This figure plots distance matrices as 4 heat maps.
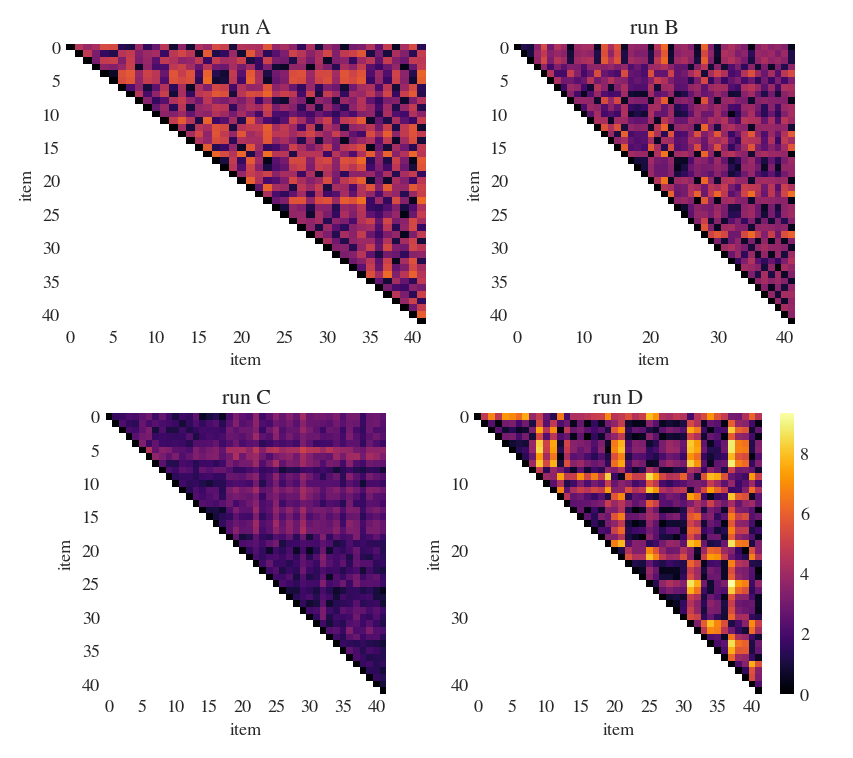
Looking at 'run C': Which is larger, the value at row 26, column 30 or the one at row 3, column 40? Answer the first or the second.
the second
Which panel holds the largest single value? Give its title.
run D
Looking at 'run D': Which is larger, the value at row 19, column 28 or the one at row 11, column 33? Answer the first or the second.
the second
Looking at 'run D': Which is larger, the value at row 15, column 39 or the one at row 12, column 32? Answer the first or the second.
the second
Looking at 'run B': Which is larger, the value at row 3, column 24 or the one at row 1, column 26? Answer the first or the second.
the second
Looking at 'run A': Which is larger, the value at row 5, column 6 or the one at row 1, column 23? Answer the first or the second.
the first
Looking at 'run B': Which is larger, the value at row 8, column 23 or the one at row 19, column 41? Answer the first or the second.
the second
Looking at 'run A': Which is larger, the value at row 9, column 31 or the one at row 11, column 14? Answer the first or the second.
the second
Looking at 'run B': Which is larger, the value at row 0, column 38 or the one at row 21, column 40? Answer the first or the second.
the second
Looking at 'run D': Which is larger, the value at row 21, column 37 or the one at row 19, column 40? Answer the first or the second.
the first
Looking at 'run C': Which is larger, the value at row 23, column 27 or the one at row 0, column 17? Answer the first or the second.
the first
